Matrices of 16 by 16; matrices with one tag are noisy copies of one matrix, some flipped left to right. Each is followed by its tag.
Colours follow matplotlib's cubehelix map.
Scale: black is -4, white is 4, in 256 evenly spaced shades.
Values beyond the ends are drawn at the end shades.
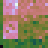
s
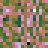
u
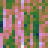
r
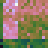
s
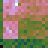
s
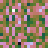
u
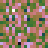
u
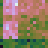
s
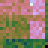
s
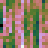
r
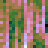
r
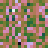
u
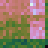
s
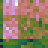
s
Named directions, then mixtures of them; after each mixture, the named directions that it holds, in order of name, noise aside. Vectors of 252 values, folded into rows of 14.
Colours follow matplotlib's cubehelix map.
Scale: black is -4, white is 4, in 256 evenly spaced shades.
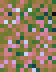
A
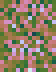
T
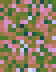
T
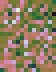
A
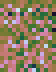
A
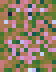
A, T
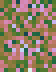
T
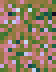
A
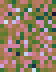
A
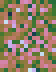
A, T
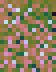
A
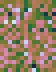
A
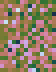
A, T
